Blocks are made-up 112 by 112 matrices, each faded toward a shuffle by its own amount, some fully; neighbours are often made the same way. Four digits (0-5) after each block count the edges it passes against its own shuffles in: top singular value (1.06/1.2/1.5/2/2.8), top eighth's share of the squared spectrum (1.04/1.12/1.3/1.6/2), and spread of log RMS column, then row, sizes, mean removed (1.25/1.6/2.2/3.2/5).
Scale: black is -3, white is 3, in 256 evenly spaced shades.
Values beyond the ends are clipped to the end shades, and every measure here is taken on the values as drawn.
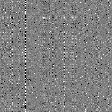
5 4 3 1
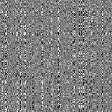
5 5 4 3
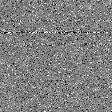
2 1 0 2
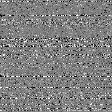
2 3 0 4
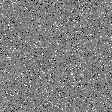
0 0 0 0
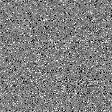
1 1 0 3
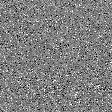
0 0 0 1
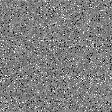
1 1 1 2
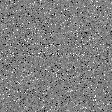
1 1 0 1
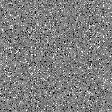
3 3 2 1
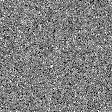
0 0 0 0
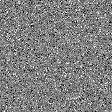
3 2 0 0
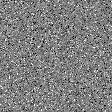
2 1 0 0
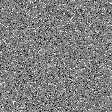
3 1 0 0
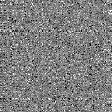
4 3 2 2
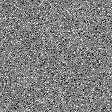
2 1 0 0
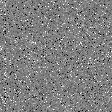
2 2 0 0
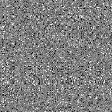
4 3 2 2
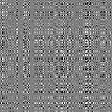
5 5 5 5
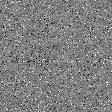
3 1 0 1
